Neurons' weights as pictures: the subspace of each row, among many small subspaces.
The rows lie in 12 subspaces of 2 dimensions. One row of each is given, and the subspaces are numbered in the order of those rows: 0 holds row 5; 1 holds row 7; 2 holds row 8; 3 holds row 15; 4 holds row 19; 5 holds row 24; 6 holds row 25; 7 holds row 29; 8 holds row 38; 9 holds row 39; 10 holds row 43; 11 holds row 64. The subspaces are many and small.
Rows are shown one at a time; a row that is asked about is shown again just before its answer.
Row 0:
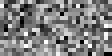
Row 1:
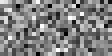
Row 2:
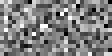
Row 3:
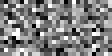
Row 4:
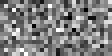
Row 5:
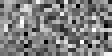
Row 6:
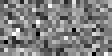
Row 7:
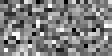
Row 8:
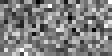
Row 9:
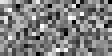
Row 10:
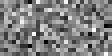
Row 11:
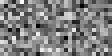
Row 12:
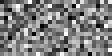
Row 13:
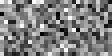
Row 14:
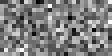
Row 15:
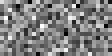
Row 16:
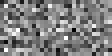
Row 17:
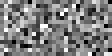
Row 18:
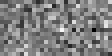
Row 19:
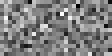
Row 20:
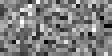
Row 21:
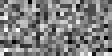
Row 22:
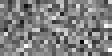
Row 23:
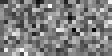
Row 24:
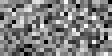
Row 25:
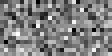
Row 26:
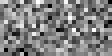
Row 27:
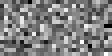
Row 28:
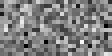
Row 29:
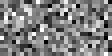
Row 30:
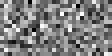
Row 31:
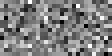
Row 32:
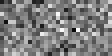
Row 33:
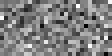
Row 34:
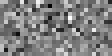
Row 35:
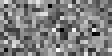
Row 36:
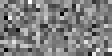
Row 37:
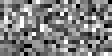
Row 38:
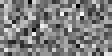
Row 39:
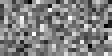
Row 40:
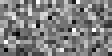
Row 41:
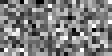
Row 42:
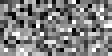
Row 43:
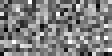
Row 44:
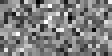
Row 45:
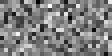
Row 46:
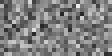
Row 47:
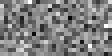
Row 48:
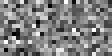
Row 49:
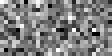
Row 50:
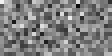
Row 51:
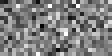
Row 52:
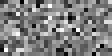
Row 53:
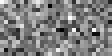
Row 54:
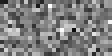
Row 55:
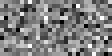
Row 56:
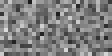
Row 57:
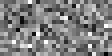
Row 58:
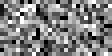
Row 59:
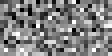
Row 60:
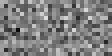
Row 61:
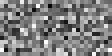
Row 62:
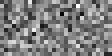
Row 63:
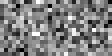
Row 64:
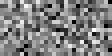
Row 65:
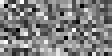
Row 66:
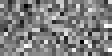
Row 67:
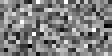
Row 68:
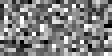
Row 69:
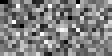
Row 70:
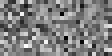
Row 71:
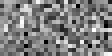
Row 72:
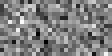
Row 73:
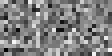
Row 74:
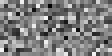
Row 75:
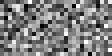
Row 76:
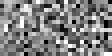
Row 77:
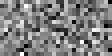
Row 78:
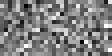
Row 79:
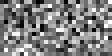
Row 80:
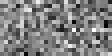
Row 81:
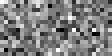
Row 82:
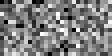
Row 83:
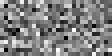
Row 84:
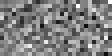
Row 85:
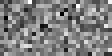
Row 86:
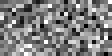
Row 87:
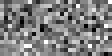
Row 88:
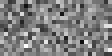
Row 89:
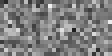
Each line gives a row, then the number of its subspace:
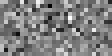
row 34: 7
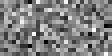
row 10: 1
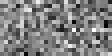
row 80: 0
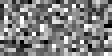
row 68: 9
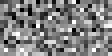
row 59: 6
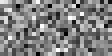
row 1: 3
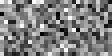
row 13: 10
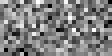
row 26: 2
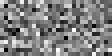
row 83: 2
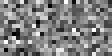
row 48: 1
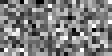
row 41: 9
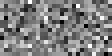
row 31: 5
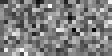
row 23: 2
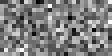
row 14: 9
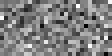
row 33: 5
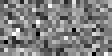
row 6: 1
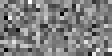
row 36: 4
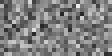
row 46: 8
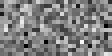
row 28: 0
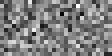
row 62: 8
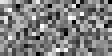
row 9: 3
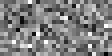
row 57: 1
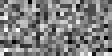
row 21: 10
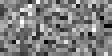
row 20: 6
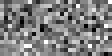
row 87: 2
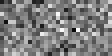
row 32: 10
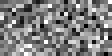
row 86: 5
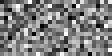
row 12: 3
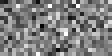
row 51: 3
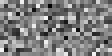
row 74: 7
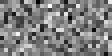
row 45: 7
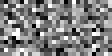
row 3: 1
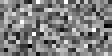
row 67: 1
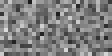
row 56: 10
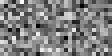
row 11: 11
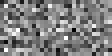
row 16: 2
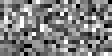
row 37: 2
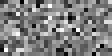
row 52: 7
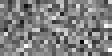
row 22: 11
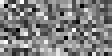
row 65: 0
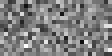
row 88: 11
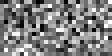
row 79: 2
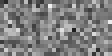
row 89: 8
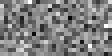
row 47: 9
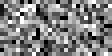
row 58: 6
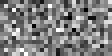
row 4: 5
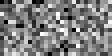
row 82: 10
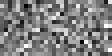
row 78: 11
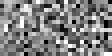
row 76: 0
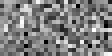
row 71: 0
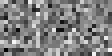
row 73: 10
